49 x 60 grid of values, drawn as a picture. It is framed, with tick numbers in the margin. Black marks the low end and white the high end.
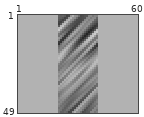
It is made of 1 by 3 panels. Panel 1,1: high, flat. Panel 1,2: middling, slanting up to the right, strong in contrast. Panel 1,3: high, flat.
